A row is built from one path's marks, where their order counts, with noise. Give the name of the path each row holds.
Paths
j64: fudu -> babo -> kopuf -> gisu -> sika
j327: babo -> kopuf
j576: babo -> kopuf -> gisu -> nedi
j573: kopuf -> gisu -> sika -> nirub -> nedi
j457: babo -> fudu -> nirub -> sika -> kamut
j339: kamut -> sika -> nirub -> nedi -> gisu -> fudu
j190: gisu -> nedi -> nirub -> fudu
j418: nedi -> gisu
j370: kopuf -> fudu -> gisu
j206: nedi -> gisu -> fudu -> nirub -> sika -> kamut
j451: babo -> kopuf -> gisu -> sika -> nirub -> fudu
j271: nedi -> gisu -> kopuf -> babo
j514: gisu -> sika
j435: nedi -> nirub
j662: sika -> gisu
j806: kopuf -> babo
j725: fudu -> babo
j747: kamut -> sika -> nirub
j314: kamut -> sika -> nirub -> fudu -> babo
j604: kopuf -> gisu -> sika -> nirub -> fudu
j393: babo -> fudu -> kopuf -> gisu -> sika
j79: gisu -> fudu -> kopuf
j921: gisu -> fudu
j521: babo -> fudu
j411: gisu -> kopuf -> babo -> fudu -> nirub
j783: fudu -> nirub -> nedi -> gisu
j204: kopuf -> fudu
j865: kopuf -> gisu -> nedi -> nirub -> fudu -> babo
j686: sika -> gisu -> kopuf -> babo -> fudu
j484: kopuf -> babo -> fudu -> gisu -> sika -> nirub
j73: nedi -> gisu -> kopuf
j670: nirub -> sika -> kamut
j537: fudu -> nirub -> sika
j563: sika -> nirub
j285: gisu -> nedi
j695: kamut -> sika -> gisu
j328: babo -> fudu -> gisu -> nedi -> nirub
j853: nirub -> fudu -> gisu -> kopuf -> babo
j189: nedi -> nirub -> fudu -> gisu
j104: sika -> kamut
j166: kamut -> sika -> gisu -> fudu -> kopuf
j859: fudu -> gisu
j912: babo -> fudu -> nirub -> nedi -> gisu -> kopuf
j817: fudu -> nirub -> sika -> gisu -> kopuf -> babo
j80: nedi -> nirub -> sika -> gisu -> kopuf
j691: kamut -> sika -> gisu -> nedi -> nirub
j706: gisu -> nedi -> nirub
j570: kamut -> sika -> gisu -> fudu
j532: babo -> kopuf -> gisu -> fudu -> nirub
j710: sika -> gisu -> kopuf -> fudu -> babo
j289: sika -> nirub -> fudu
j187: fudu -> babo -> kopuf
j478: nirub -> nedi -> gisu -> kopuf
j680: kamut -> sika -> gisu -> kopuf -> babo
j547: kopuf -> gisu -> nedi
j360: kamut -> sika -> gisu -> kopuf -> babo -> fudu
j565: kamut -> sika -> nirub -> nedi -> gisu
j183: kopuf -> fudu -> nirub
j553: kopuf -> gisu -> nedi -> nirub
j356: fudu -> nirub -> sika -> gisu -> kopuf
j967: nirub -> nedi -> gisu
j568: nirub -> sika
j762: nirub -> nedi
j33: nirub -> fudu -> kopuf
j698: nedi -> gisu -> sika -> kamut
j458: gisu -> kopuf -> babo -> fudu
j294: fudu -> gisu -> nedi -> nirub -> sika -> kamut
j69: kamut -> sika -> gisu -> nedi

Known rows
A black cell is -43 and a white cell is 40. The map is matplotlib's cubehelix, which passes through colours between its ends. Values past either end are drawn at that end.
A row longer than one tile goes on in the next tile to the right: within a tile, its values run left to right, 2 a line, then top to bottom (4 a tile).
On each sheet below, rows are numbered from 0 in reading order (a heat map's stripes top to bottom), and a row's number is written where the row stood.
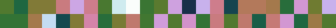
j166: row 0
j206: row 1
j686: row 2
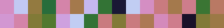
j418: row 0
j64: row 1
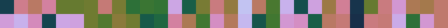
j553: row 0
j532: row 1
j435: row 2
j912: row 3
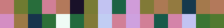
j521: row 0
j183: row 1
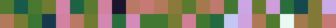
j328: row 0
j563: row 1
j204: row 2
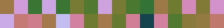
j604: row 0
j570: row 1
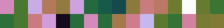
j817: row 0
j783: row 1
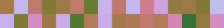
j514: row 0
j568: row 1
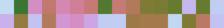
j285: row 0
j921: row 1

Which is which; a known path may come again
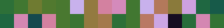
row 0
j360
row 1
j817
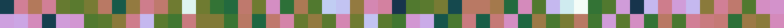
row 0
j553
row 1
j783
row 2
j289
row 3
j865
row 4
j686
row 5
j206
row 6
j670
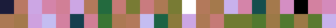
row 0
j187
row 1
j967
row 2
j457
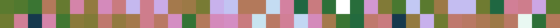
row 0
j570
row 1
j568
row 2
j573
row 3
j853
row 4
j189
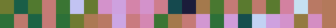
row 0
j339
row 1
j806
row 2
j79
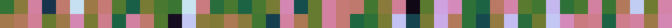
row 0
j411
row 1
j565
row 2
j328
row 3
j393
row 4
j451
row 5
j706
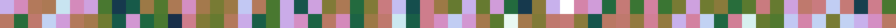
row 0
j80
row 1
j691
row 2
j435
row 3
j327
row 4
j204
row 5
j271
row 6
j370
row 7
j547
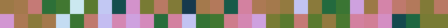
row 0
j458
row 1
j183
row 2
j859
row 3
j294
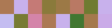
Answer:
j514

